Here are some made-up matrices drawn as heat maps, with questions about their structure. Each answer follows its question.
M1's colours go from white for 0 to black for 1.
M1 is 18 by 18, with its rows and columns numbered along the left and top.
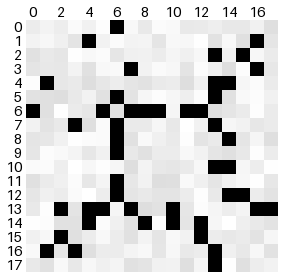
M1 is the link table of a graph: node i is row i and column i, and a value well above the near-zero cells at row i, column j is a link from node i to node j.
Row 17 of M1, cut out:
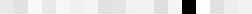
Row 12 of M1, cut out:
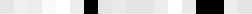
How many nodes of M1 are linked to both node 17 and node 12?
0
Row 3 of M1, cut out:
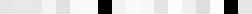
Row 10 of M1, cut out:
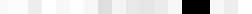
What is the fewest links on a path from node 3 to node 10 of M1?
3
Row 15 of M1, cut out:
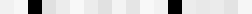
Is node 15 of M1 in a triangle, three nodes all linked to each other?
no
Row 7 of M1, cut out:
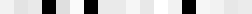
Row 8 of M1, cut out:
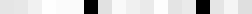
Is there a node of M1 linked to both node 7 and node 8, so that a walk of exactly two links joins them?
yes
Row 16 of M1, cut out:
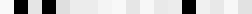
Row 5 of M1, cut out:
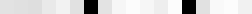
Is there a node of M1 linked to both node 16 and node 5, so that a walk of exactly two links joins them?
yes
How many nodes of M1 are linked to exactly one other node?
4
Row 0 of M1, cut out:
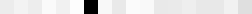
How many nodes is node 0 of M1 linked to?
1
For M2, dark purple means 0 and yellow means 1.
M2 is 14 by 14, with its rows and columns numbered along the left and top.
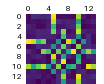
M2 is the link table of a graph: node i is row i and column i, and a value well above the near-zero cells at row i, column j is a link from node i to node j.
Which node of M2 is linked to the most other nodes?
node 10
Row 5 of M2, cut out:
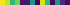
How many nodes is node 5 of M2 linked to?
8
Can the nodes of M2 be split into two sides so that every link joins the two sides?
yes
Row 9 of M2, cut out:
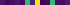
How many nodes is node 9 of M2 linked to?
3
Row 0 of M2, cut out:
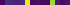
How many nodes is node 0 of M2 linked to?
2
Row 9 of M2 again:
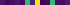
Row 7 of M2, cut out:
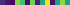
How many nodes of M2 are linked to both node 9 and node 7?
0
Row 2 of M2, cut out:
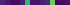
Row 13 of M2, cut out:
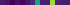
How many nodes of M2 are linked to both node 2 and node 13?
1
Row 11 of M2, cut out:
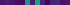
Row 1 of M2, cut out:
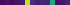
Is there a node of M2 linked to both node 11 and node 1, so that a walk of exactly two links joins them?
yes
